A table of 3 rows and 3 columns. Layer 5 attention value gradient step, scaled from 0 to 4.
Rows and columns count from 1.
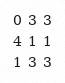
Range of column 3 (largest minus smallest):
2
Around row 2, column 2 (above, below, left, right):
3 3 4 1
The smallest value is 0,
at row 1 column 1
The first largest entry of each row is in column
2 1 2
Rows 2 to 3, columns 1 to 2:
4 1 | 1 3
